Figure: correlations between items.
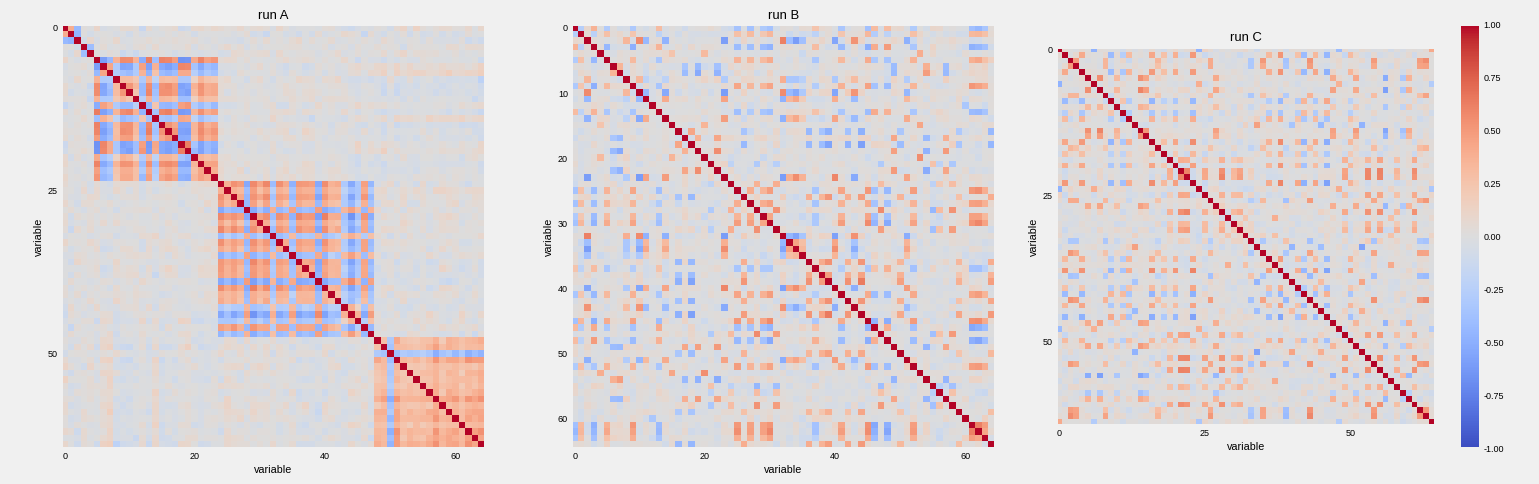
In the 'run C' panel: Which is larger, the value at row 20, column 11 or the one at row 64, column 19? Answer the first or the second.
the second
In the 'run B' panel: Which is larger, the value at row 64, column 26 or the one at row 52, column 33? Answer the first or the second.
the first
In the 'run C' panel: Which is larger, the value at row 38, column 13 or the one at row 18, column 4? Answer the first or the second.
the second
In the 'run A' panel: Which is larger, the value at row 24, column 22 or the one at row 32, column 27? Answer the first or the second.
the first
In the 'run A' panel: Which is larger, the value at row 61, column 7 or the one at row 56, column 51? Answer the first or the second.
the second
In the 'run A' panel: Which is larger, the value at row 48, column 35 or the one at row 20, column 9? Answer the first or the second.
the second
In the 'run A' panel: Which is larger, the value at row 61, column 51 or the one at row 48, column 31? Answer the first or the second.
the first
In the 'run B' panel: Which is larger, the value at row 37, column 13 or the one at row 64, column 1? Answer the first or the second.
the first
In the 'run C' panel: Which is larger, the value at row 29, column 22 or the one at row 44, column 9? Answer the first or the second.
the first
